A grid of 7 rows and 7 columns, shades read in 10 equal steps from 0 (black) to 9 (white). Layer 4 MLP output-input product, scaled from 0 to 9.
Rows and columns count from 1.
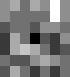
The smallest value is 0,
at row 4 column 4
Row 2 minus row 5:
3 -2 -3 -2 0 7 2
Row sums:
40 35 28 22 30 30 25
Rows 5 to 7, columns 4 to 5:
6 4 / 5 6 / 2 4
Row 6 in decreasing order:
6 5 5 4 4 3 3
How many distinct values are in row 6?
4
